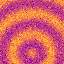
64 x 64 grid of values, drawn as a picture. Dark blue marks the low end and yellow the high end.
Seam: none. Average level on the scale: 60%. Ninth with the lowest average: bottom middle. Slope: none. Rings: centred on the bottom middle.
